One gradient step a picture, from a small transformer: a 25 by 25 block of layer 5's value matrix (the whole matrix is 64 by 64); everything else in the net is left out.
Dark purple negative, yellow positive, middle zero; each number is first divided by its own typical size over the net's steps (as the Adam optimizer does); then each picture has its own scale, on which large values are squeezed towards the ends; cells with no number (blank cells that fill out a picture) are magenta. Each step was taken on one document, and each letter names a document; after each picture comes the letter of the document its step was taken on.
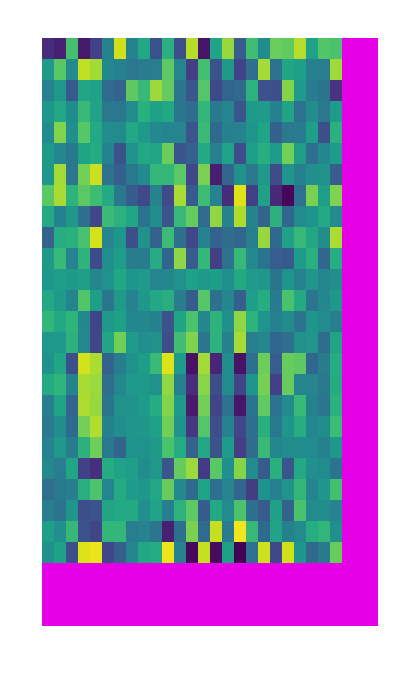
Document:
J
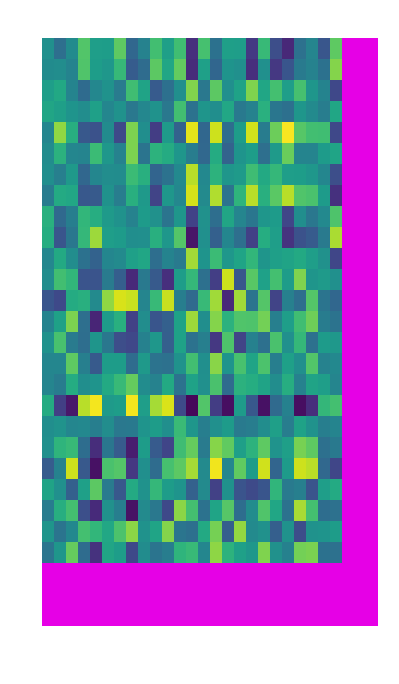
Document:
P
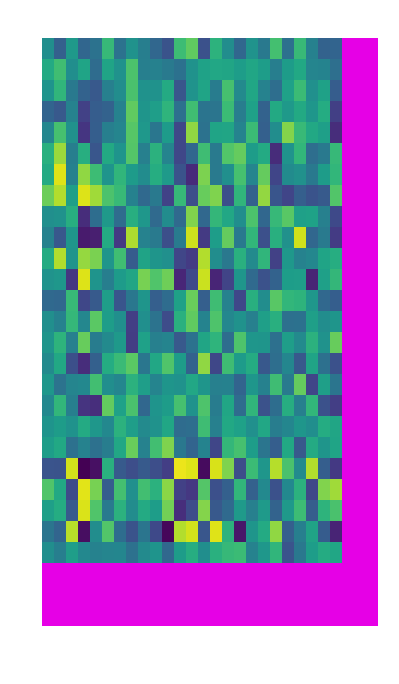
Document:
P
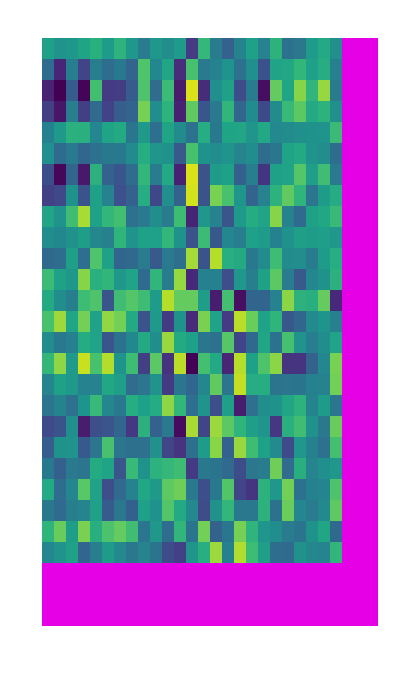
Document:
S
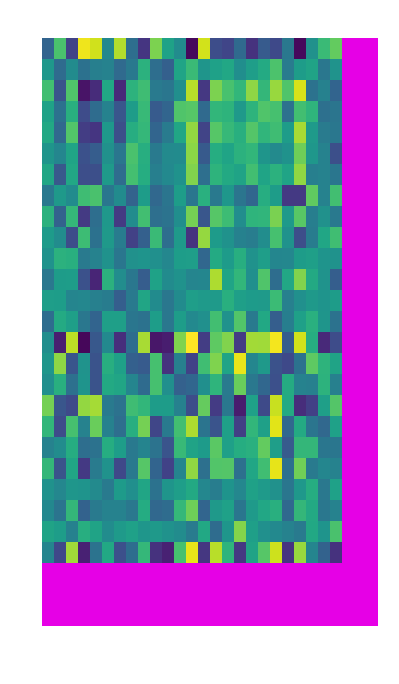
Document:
P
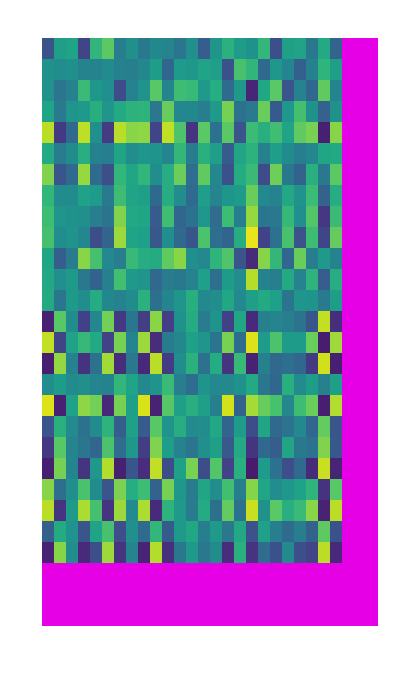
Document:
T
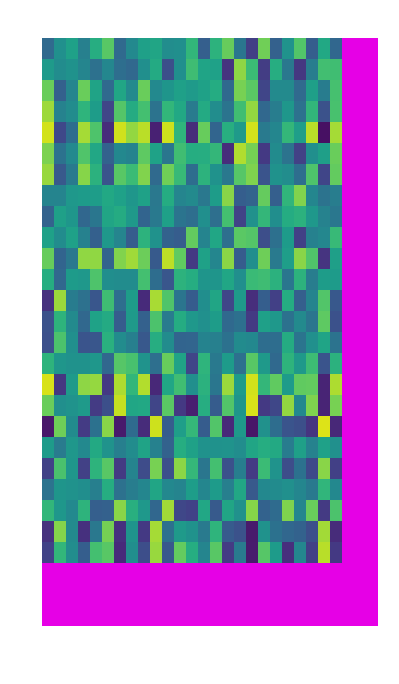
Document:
T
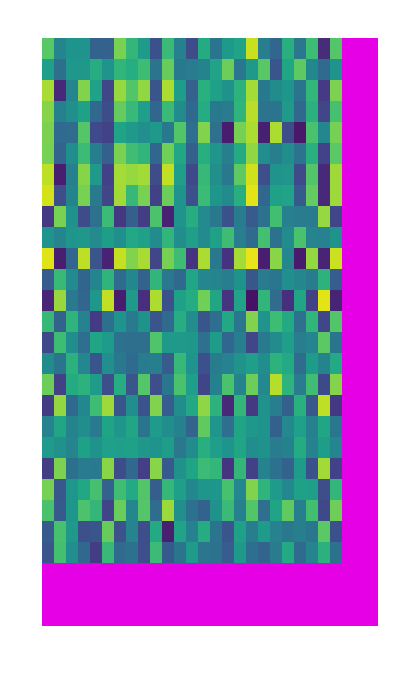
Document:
T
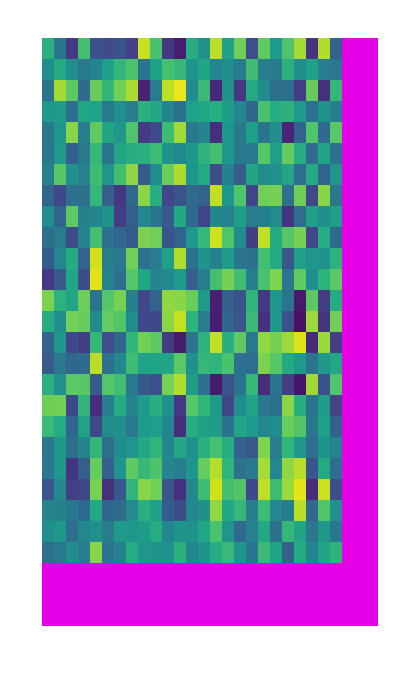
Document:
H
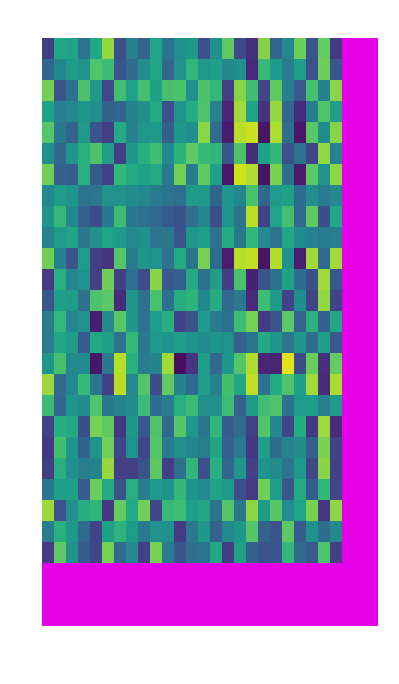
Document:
T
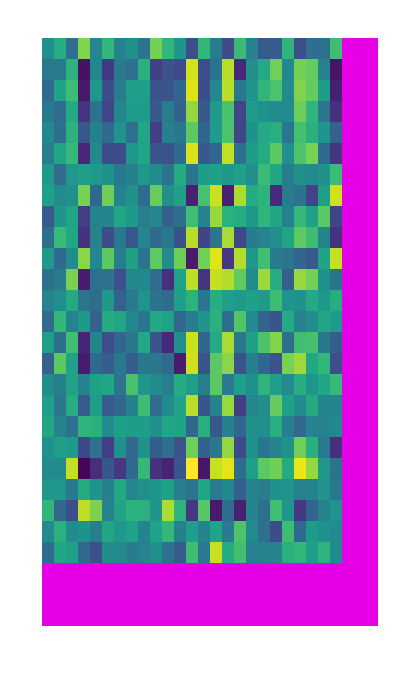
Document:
P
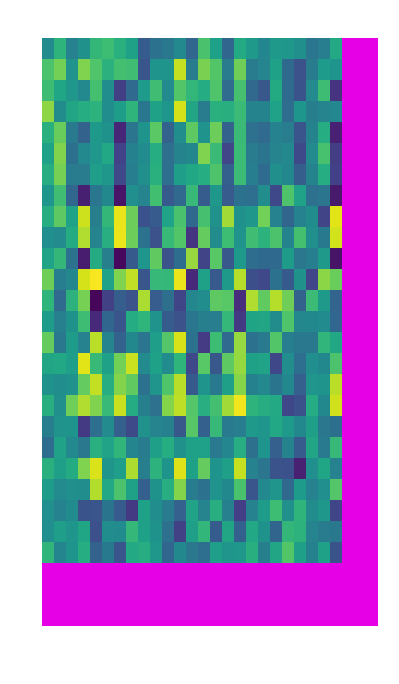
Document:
S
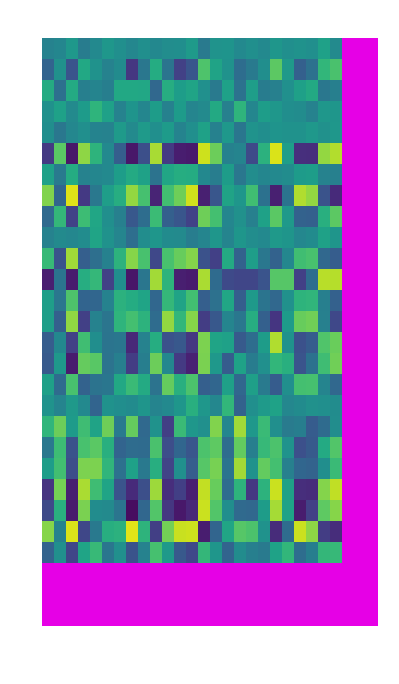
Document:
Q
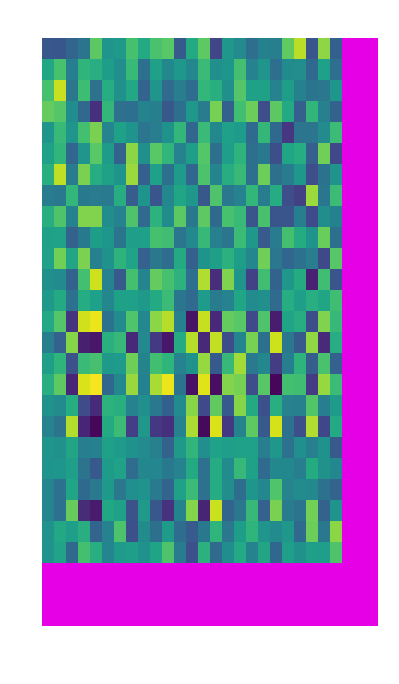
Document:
J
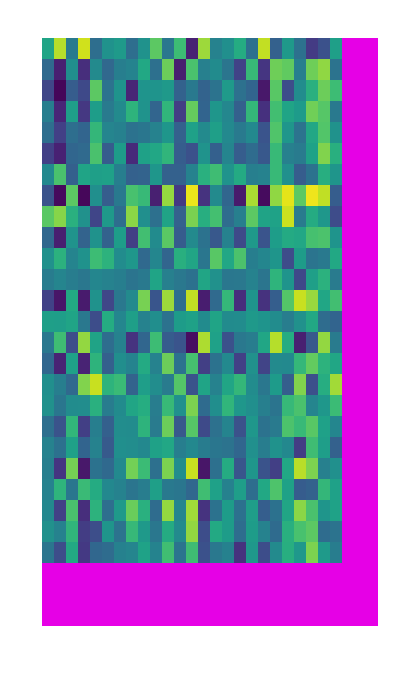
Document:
S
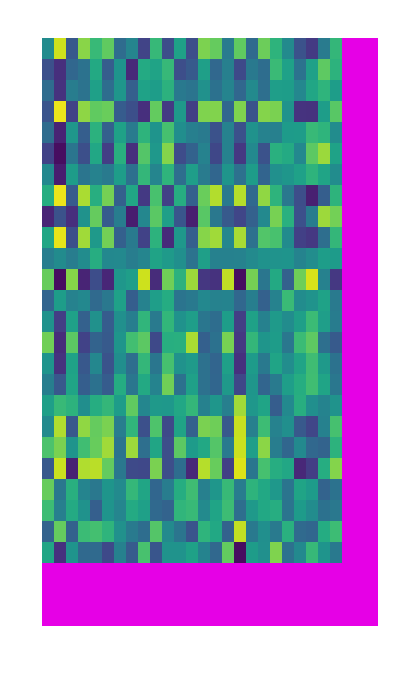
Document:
Q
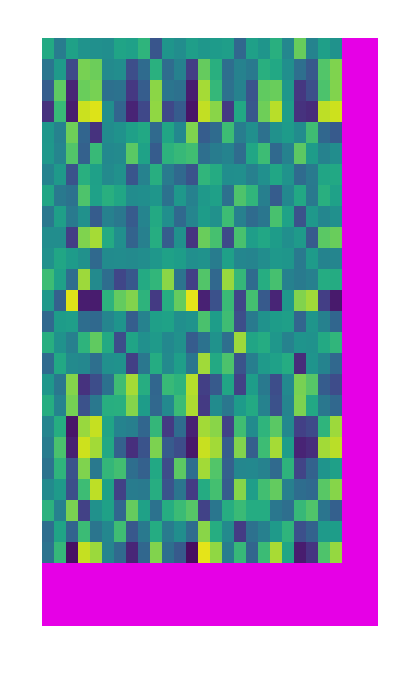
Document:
Q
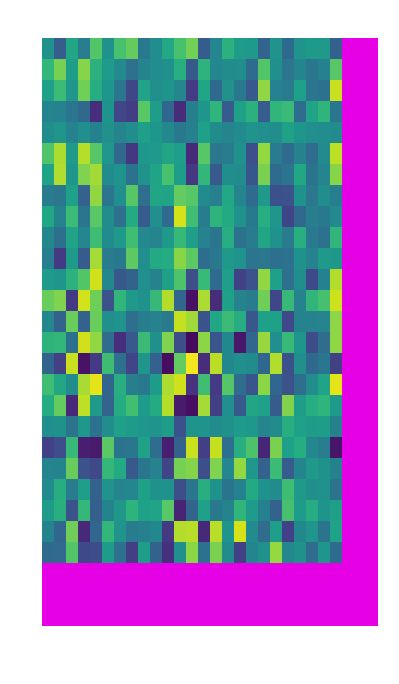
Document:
J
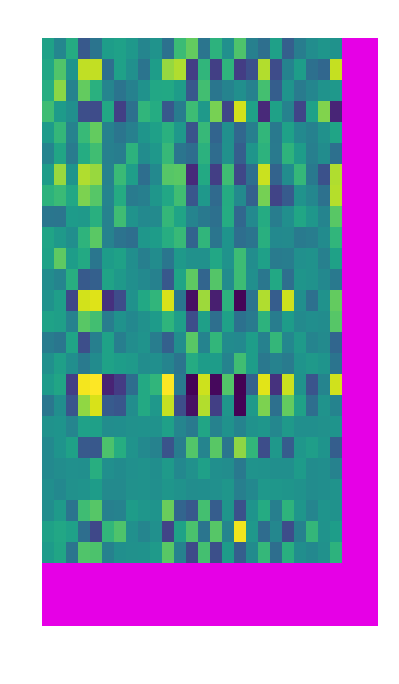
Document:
J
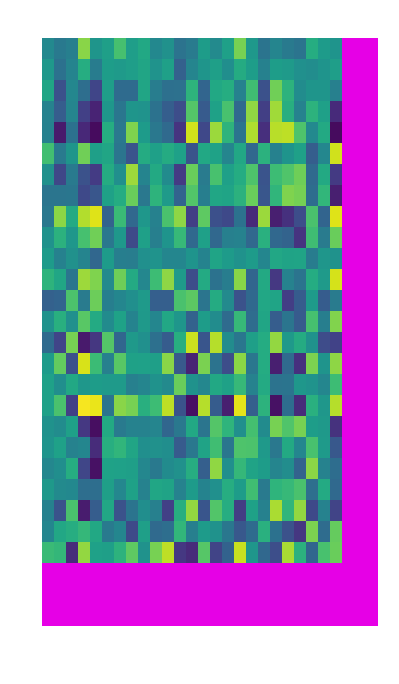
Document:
J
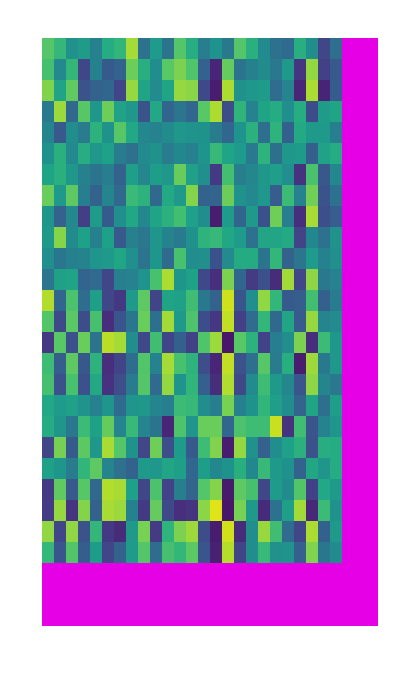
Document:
Q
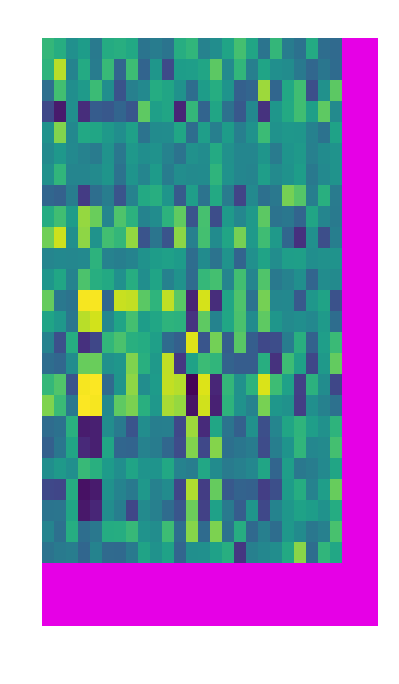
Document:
J
